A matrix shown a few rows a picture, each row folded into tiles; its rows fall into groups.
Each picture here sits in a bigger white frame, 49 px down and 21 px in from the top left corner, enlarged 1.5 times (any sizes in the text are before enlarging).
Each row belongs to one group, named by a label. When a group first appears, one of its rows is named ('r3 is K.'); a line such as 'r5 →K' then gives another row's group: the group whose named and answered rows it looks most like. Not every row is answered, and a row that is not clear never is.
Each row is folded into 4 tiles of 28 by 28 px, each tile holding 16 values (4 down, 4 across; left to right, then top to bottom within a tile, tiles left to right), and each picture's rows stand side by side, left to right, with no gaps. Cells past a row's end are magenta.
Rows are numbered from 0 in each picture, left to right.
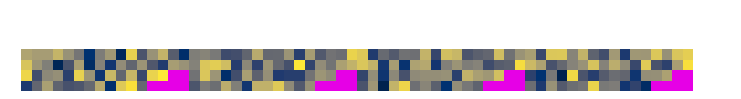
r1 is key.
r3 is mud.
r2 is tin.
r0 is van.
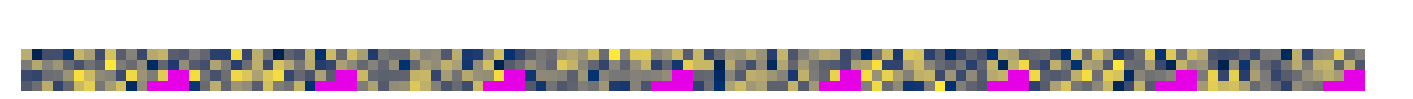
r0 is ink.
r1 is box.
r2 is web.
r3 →mud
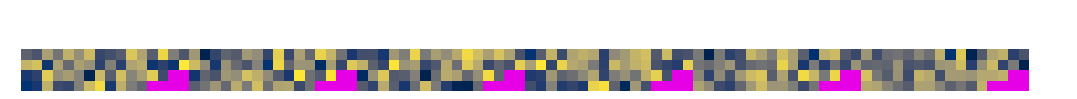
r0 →mud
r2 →mud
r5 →web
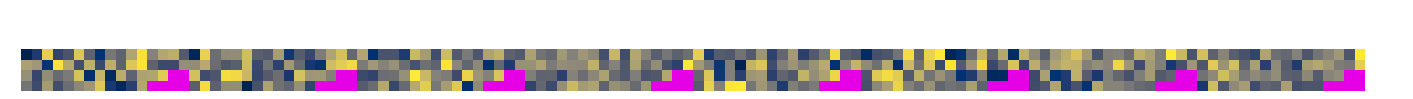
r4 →tin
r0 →mud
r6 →mud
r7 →key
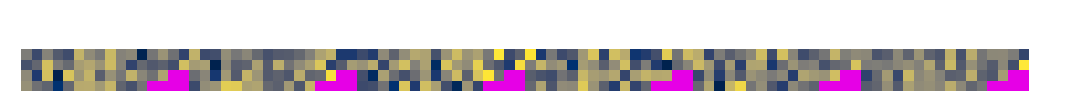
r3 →tin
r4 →tin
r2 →mud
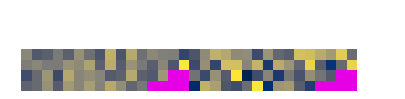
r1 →mud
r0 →ink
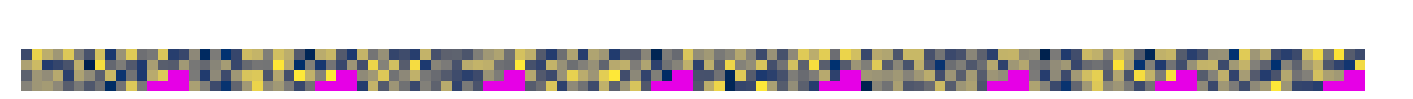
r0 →van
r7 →mud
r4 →mud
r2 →key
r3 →box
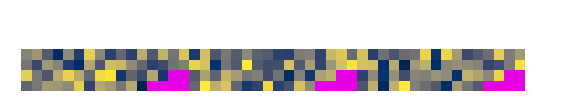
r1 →van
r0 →box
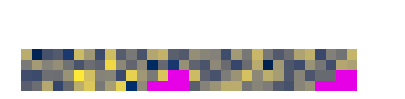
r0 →ink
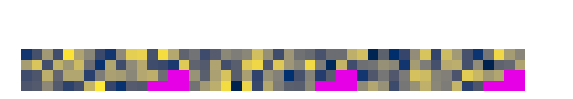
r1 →box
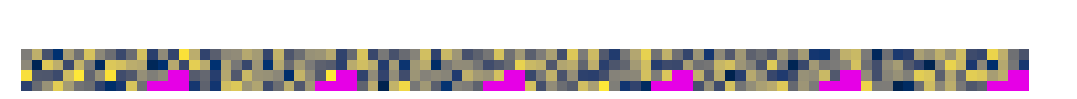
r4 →key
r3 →mud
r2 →tin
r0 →box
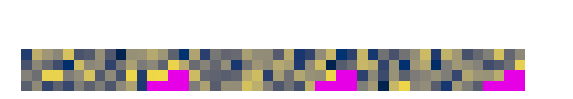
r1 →web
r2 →tin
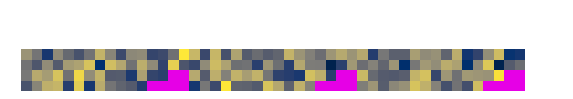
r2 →web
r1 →key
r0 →box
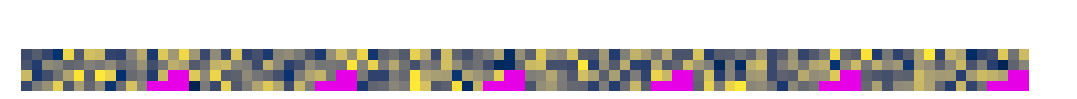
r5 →tin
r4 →tin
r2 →ink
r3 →van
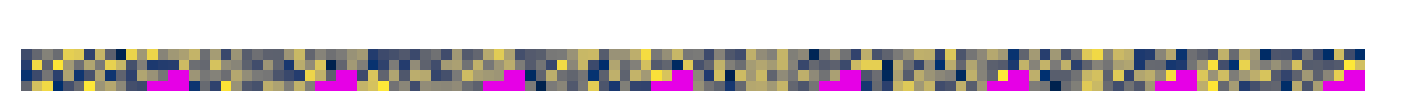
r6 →web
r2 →tin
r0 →mud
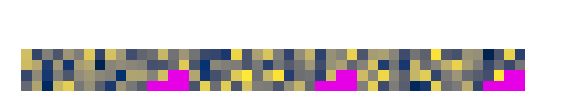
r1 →box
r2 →van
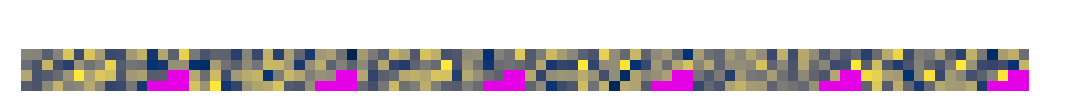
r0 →box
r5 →van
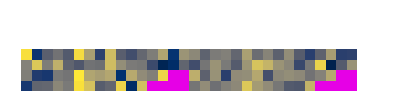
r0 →ink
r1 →web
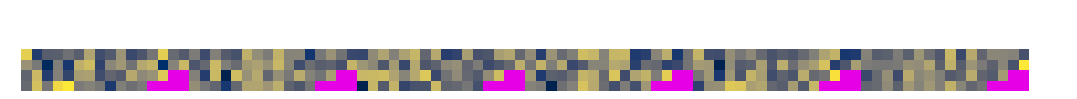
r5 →ink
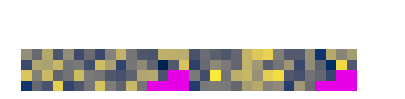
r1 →box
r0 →key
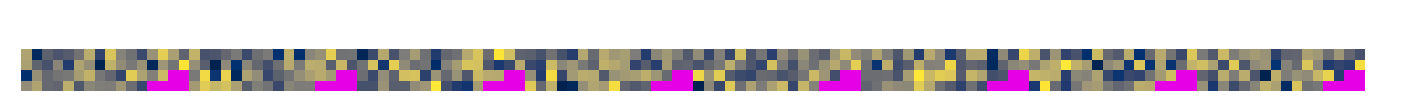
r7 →mud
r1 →tin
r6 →key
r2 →mud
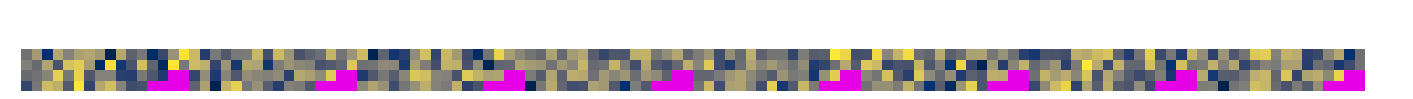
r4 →van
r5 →van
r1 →tin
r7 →web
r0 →box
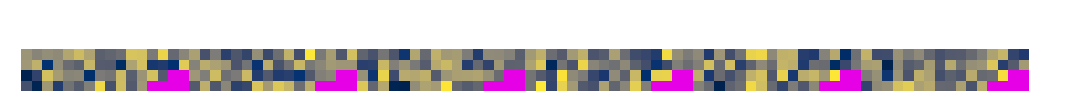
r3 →van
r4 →web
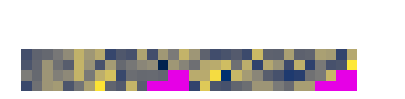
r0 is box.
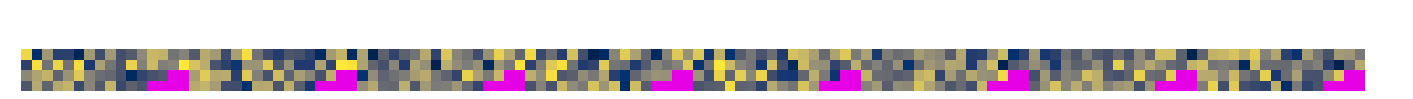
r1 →van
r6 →ink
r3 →key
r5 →web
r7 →van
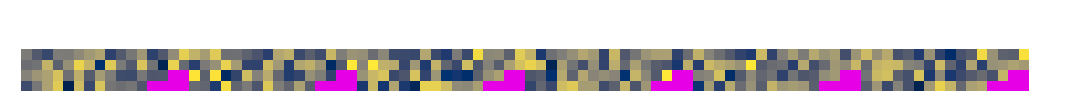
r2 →key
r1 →key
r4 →key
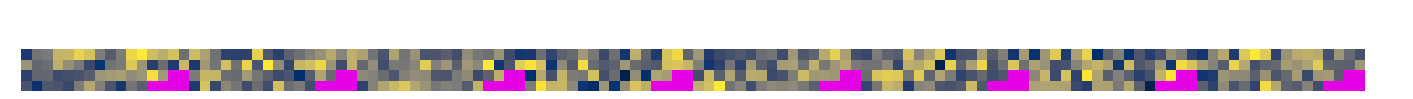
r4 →tin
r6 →van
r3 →van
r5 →box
